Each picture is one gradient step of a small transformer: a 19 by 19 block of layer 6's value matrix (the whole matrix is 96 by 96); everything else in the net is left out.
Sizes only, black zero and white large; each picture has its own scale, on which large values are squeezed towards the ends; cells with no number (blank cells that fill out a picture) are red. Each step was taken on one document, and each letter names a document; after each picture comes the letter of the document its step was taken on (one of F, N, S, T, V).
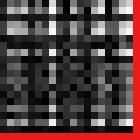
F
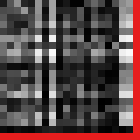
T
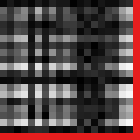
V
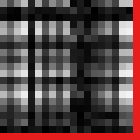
V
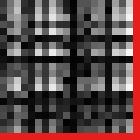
T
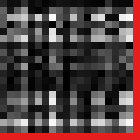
F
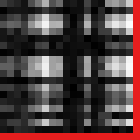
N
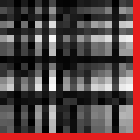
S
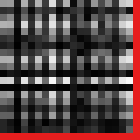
S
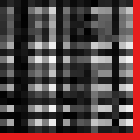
S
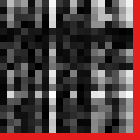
F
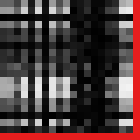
V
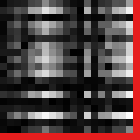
N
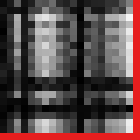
N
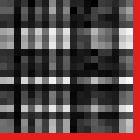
S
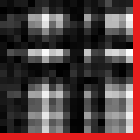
N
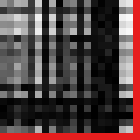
V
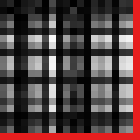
S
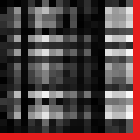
N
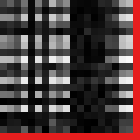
V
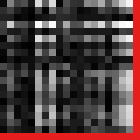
S
